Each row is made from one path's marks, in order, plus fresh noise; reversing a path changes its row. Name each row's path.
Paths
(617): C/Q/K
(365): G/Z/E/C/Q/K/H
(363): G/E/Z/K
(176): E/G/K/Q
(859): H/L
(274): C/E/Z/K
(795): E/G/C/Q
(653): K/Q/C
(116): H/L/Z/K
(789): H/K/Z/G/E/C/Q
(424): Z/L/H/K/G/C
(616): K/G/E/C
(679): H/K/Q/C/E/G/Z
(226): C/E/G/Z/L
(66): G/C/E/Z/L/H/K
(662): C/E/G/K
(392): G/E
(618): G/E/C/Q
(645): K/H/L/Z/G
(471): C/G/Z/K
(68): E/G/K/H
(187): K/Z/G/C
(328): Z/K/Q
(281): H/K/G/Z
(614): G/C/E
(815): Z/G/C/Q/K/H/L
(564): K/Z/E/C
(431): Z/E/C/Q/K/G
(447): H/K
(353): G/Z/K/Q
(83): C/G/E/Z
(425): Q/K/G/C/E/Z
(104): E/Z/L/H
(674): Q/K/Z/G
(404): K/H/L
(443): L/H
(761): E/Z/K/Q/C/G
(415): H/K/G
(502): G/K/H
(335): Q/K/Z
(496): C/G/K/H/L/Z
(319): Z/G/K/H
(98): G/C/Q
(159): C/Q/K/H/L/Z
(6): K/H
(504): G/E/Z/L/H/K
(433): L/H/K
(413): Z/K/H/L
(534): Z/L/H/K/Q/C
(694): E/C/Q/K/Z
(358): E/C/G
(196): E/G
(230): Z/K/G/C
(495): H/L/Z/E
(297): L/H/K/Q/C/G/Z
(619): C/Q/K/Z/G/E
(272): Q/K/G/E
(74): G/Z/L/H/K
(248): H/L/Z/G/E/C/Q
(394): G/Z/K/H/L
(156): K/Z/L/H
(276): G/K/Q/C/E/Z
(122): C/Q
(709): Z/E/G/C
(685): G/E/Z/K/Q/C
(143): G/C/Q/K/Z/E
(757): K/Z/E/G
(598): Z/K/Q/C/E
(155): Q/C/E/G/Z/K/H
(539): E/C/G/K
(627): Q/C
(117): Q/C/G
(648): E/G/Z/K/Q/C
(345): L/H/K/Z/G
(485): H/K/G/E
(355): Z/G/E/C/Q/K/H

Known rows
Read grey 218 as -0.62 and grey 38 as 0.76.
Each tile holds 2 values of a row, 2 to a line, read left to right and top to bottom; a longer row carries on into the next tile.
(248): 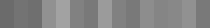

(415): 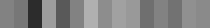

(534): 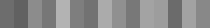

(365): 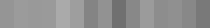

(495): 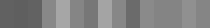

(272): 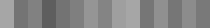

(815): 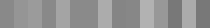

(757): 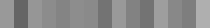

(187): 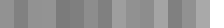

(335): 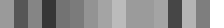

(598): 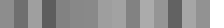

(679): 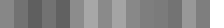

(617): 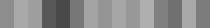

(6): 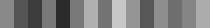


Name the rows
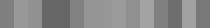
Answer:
(159)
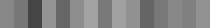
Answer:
(485)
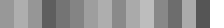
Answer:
(117)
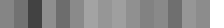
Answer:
(281)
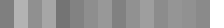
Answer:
(496)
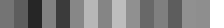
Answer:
(447)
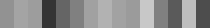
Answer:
(627)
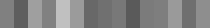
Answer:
(104)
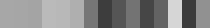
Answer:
(196)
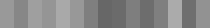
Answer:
(648)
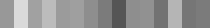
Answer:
(614)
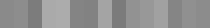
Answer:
(394)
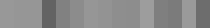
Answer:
(155)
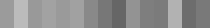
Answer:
(618)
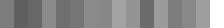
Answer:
(645)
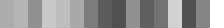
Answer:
(392)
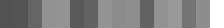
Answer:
(433)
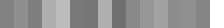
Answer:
(74)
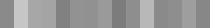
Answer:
(471)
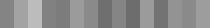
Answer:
(274)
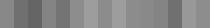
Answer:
(789)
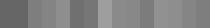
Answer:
(297)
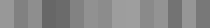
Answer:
(425)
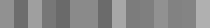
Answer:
(564)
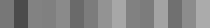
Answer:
(156)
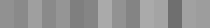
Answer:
(230)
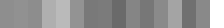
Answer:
(504)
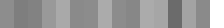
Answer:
(319)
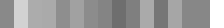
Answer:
(83)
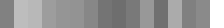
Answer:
(226)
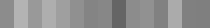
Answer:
(66)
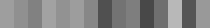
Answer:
(68)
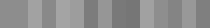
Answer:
(355)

